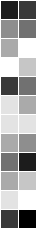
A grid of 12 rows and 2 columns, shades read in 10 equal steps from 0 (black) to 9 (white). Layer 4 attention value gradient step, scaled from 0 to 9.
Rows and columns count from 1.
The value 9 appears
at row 3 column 2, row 4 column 1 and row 11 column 2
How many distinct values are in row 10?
2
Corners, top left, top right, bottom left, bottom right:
1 2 2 0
